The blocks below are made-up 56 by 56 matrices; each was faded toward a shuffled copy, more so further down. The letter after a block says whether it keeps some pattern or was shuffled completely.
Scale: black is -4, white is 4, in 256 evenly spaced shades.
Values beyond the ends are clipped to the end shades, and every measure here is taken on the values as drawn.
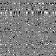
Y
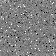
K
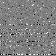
Y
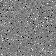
K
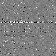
Y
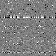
Y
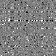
Y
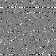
Y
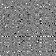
Y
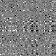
Y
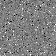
K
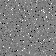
K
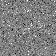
K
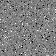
K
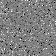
K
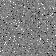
K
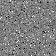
K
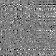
Y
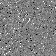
K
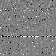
Y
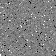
K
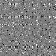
Y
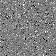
K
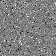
K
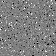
K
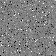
K
